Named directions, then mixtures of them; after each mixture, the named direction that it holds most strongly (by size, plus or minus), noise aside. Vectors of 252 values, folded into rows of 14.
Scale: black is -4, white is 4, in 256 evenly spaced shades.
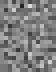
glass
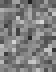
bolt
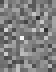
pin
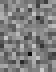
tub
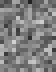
bolt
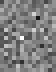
pin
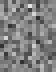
tub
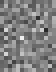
pin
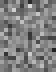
glass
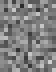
glass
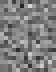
glass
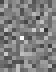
pin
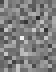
pin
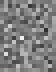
pin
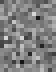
tub
